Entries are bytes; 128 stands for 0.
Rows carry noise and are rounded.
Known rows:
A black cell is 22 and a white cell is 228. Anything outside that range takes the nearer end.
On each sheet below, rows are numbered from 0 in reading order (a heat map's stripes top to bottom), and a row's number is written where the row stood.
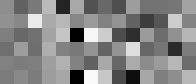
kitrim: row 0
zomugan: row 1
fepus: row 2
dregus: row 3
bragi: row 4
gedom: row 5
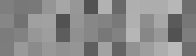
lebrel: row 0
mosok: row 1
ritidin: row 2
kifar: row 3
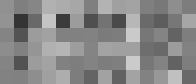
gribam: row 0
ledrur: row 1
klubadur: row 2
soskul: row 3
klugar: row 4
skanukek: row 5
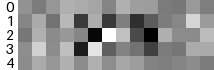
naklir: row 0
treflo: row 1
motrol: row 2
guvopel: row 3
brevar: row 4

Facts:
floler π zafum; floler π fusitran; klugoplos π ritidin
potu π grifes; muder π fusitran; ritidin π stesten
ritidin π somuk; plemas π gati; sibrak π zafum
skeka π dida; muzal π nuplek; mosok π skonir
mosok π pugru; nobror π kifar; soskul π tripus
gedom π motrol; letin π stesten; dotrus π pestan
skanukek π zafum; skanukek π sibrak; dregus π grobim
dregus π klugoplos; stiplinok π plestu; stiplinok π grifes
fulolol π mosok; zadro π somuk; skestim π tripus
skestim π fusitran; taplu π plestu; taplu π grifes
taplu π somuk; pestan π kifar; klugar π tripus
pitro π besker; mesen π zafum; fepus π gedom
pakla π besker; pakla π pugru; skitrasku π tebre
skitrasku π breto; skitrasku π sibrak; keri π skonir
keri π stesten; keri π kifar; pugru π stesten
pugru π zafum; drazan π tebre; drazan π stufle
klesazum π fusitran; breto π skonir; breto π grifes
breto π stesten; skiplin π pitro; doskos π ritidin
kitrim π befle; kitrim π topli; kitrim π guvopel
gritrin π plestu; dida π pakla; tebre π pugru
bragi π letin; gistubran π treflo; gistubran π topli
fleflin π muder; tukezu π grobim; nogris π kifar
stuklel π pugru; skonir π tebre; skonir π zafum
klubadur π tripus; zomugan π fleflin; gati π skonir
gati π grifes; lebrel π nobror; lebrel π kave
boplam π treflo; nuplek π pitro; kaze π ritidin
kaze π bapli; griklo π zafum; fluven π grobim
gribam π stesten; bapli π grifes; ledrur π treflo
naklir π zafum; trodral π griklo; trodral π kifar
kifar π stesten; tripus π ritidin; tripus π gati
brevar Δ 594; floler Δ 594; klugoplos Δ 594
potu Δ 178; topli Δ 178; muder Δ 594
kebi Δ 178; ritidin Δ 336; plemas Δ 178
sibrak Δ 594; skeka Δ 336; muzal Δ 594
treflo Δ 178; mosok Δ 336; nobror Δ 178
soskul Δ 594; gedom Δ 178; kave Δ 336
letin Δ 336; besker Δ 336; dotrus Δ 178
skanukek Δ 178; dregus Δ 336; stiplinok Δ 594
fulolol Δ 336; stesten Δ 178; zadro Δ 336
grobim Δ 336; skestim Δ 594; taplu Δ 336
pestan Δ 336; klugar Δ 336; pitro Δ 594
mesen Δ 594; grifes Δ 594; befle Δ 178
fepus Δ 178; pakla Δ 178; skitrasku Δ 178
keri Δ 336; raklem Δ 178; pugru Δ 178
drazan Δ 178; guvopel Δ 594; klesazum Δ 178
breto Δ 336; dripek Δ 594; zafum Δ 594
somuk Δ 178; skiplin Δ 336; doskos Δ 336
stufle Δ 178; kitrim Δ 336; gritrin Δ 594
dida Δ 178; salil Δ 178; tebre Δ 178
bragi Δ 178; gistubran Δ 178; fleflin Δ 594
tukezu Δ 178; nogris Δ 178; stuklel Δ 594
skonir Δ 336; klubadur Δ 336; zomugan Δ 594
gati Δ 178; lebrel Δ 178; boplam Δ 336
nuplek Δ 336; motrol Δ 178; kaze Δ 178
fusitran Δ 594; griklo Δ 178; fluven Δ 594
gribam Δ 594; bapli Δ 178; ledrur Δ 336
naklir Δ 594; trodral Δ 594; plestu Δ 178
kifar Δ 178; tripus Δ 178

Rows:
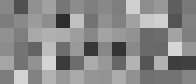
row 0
keri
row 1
kave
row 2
floler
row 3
gistubran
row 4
skiplin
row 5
klugoplos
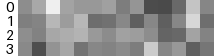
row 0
fleflin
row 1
klesazum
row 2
skestim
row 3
fulolol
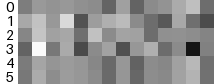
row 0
griklo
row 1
pitro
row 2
grifes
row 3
grobim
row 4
gati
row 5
bapli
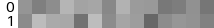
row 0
stuklel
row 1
zafum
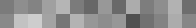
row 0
kaze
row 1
fusitran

